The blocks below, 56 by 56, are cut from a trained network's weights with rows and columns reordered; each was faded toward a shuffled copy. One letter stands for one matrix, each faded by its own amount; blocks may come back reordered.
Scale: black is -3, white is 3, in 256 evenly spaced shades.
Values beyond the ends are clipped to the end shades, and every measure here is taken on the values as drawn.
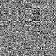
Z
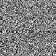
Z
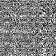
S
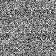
Z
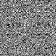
Z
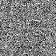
Z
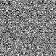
Z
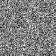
Z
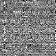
S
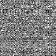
S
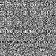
Z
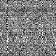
S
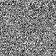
Z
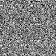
Z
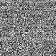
S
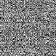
S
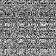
S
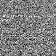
Z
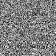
Z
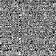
S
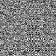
S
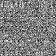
Z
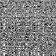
S
